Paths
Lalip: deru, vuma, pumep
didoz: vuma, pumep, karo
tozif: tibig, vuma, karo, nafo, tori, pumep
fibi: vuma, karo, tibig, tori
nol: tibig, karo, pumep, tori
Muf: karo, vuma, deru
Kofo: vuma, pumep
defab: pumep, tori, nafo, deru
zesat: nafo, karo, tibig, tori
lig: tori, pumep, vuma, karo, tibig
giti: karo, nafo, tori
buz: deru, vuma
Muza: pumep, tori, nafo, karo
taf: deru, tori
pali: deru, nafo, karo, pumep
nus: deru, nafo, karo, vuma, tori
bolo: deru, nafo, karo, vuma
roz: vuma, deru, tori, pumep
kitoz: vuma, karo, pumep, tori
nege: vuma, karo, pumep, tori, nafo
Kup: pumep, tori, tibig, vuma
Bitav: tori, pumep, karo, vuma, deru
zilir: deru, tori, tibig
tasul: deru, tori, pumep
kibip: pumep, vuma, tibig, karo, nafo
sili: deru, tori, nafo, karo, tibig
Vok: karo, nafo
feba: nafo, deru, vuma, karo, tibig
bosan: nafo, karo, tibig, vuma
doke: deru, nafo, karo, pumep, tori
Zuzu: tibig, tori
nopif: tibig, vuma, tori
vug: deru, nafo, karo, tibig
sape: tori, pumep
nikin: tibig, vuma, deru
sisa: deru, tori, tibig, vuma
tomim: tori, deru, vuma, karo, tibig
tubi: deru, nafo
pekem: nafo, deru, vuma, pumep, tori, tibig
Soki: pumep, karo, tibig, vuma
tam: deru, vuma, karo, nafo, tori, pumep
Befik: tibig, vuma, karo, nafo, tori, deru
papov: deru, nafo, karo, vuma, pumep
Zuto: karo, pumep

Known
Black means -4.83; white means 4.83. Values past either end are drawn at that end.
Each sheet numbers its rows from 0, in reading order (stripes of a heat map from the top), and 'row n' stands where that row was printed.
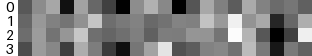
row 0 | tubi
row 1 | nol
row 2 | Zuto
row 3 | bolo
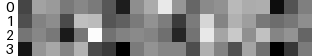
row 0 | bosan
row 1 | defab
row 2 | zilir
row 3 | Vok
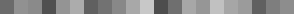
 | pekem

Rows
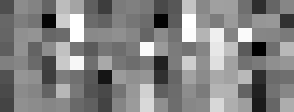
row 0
doke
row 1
taf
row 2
Zuzu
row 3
didoz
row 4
tasul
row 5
vug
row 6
papov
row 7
kibip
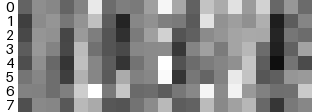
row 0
nopif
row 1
zesat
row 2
feba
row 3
pali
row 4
Muf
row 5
Lalip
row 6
sape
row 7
tam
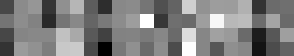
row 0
sili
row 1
nikin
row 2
Muza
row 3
giti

